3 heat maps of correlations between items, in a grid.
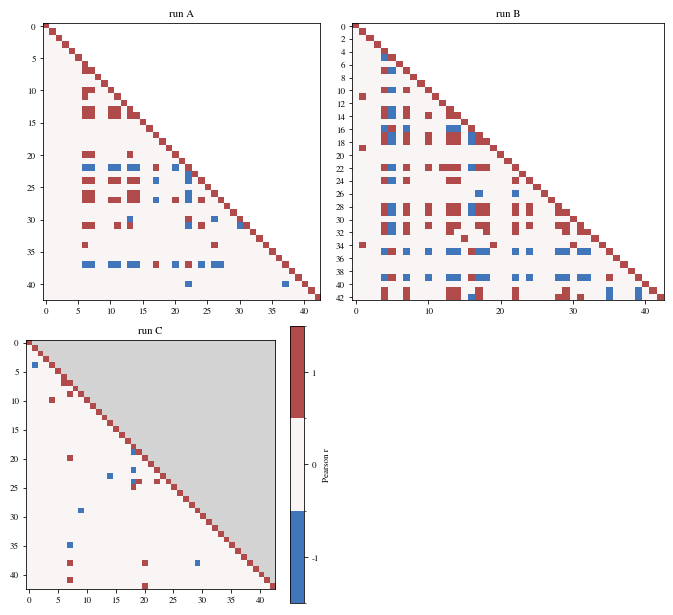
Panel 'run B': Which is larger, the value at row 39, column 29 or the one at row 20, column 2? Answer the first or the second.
the second
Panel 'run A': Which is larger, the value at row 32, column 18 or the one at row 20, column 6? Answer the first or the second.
the second
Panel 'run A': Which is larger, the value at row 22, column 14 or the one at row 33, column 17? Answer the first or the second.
the second
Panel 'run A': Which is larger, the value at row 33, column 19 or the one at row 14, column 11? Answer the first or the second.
the second
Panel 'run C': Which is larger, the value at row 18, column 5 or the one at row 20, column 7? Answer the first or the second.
the second
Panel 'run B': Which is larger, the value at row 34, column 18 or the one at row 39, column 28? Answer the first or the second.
the first
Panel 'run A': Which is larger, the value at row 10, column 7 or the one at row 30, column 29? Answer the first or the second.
the first
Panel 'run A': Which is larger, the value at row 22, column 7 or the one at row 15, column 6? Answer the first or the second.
the second
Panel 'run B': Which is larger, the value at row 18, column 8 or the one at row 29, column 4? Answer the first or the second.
the second
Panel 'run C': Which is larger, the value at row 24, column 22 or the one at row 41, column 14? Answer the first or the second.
the first
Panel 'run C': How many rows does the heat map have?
43
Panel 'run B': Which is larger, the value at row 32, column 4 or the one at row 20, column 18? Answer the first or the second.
the first
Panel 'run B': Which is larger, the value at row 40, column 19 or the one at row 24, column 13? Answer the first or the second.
the second
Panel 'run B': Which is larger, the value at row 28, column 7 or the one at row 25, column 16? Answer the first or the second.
the first
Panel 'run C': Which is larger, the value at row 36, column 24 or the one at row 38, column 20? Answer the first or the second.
the second
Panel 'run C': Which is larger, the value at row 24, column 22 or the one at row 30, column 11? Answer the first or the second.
the first
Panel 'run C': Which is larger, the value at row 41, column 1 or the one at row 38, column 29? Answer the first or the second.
the first
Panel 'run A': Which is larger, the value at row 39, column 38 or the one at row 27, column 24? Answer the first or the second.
the second
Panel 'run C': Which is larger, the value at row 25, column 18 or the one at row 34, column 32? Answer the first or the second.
the first
